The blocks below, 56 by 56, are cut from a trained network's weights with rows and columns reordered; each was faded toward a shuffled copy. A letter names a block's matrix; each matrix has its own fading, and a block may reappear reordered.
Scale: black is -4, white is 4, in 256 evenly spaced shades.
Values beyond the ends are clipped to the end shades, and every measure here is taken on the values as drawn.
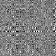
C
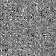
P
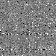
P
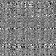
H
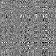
C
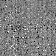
P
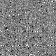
P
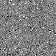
P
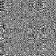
C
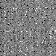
P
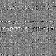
H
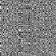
C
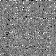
P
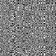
C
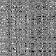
H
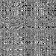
H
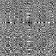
C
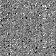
P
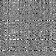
H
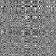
C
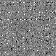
P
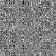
C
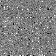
P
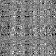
H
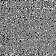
P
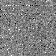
P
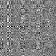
C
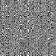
C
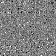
P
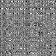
H
